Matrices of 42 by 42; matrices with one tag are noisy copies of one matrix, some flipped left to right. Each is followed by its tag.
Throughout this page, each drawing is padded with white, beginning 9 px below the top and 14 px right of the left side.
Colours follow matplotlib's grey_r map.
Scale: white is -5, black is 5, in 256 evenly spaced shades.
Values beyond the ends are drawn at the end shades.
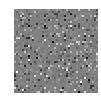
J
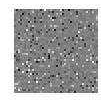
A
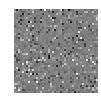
A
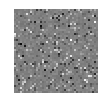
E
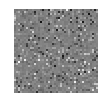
A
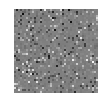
A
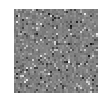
E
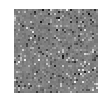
A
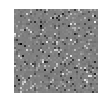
E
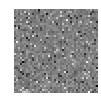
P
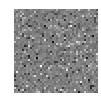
J
